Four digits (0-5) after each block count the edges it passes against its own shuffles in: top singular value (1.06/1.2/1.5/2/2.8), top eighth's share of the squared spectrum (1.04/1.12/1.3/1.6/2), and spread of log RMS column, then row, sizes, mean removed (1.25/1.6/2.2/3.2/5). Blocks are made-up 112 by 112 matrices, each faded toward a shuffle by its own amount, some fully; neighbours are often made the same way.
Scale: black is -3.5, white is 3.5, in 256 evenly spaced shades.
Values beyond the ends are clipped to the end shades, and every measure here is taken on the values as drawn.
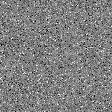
2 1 0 0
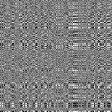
5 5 4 4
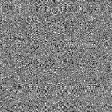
4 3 2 2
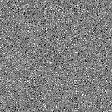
4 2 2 1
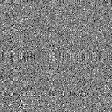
4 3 2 2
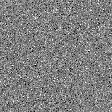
3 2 0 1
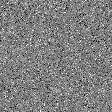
2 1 0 0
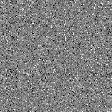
4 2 1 1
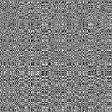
5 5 4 4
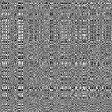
5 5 4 4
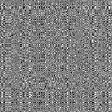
5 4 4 3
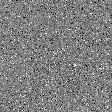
2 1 0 0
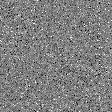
1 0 0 0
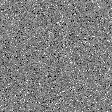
0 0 0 0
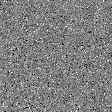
0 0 0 0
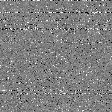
2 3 0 3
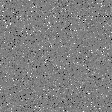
1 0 0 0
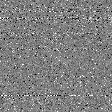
2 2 0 3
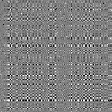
5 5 4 4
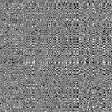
5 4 3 3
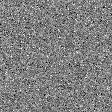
0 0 0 0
